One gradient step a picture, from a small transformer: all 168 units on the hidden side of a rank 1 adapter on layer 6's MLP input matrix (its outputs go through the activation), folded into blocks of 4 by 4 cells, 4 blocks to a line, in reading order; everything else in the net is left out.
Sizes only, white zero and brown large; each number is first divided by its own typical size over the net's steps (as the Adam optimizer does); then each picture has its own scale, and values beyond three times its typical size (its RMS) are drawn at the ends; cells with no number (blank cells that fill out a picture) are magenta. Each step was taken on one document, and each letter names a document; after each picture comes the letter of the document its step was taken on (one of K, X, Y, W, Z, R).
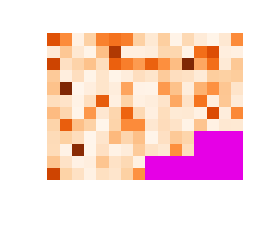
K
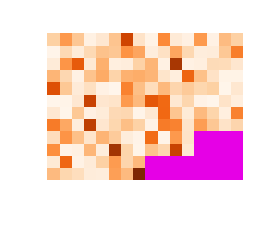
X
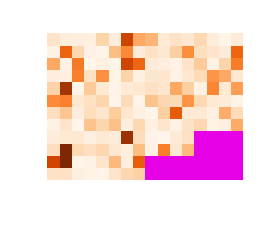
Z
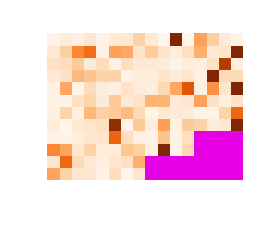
Z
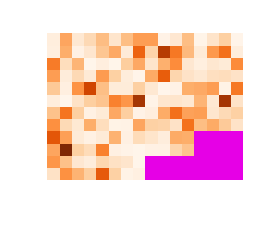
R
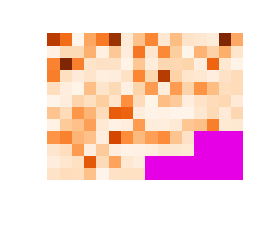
R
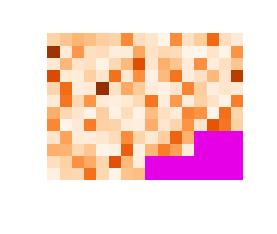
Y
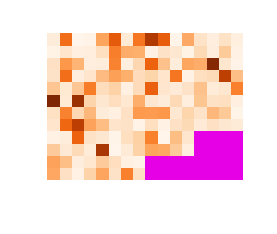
K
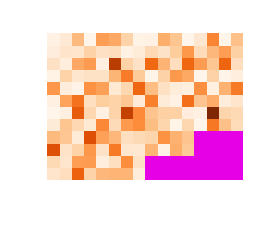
R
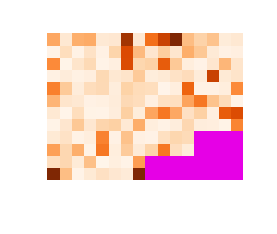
Z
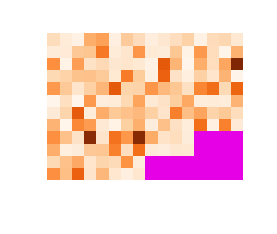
K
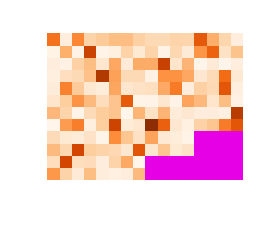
K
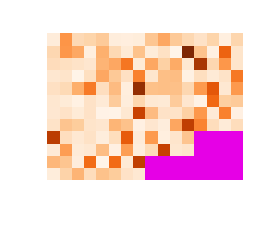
Y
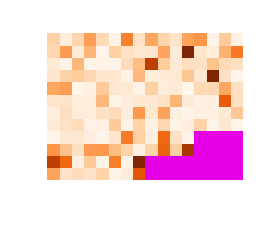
Z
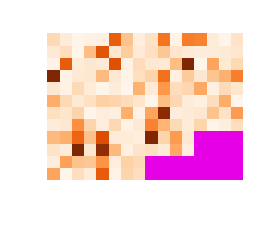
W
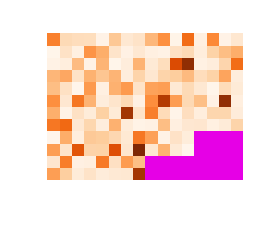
W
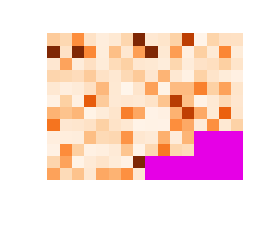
Y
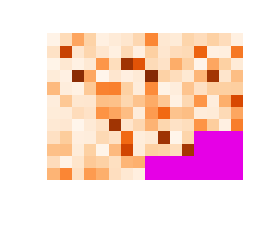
Y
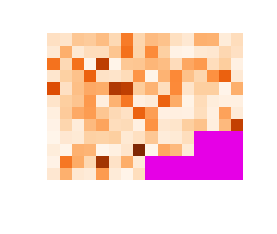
K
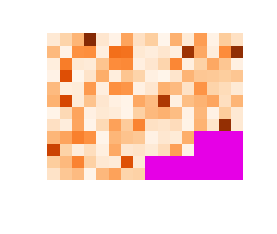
X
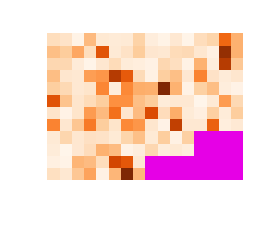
X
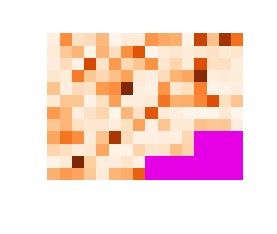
X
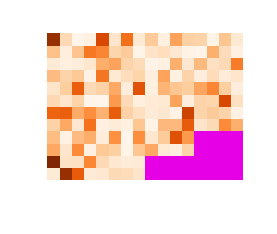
R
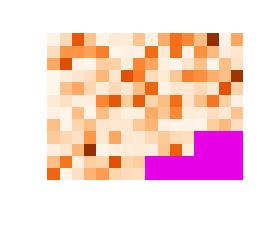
Y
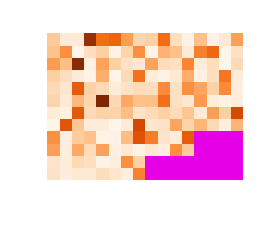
K
